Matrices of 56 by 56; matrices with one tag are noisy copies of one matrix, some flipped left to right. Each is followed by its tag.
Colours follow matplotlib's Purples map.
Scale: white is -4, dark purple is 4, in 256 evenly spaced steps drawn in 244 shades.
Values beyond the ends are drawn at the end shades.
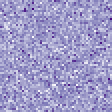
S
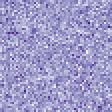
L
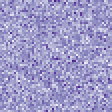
S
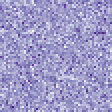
L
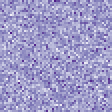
S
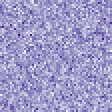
L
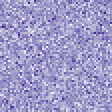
L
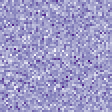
S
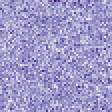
S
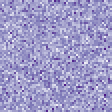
S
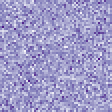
L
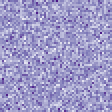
S
